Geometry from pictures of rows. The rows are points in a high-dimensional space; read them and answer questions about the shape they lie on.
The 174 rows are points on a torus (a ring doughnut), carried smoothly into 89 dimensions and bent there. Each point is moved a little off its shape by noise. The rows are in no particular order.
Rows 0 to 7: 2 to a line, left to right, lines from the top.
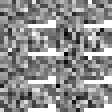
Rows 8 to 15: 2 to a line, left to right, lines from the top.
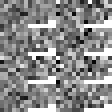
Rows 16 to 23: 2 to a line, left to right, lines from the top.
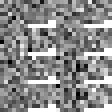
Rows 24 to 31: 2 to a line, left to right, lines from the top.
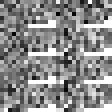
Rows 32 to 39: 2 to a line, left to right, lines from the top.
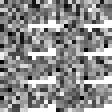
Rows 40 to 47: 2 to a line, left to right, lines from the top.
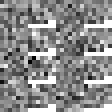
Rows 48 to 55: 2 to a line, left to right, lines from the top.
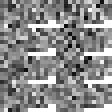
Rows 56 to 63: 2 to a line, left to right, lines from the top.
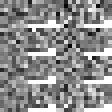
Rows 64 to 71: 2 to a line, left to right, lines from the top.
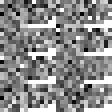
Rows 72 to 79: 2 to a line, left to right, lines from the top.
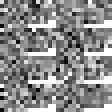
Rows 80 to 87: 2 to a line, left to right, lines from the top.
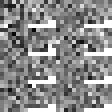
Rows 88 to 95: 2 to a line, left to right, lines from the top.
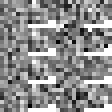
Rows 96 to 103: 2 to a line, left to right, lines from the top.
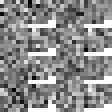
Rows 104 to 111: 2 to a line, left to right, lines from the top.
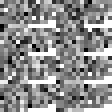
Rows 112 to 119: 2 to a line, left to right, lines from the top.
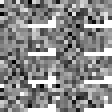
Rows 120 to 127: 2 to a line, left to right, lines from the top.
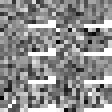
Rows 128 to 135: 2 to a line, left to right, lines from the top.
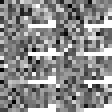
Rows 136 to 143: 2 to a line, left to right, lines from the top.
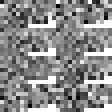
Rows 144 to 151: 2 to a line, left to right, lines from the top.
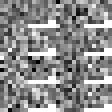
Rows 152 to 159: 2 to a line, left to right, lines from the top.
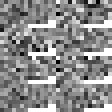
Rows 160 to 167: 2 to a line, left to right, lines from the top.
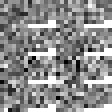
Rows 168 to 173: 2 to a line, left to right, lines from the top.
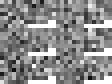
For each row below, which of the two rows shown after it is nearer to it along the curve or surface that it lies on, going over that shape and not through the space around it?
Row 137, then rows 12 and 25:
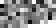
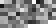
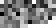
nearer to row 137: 25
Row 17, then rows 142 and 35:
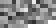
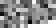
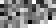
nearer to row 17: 142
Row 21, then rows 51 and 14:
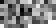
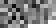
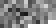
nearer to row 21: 14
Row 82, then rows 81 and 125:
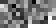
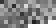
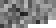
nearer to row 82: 81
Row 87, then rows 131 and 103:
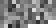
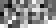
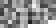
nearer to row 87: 103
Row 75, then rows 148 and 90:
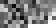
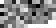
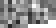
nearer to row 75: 148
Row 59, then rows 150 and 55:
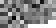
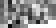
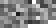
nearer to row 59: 55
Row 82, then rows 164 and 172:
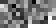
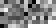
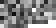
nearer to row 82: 164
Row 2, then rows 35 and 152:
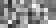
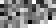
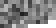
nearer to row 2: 35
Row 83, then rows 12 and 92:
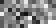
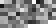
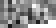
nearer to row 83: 92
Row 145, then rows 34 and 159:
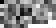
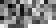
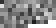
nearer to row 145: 34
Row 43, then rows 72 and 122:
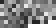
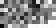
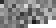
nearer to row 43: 122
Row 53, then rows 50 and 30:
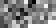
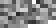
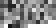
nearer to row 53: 50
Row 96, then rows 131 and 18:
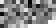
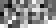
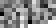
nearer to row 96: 18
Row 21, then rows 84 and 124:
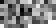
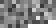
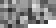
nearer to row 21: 124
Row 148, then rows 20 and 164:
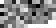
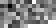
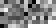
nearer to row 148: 164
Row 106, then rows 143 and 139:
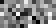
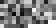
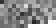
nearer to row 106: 143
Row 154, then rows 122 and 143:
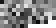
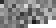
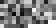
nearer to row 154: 143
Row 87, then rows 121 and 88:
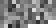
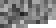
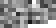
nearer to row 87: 88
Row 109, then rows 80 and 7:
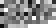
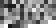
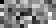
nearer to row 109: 7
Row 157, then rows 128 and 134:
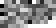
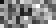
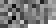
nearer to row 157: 134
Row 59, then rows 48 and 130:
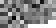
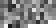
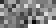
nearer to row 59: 130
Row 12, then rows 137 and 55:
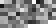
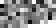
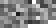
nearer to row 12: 55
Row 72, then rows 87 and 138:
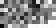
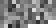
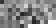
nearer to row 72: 138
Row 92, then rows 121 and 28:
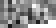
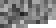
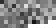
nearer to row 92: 28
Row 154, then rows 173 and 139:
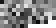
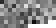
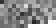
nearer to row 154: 173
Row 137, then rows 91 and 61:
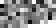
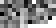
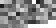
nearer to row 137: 91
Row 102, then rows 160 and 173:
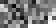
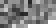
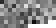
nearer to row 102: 173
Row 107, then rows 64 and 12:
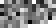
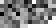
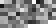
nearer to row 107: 64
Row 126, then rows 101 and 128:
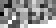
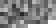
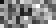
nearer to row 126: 128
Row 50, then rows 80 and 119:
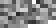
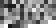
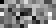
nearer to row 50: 80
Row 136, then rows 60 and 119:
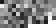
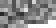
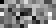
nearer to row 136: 119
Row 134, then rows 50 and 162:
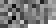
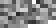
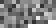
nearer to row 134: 50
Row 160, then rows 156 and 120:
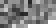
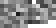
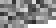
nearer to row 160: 120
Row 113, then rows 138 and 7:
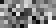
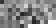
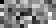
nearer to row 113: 7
